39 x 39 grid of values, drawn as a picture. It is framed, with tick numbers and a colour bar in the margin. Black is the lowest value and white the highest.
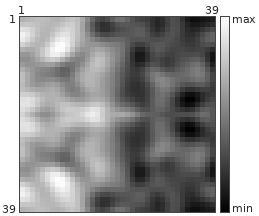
Slope: up to the left. Grain: blotchy. Lone odd cells: none. Mirror symmetry: top to bottom. Average level on the scale: 50%.
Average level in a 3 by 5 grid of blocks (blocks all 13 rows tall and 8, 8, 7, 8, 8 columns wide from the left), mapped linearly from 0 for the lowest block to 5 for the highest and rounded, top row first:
54211 / 55310 / 54211
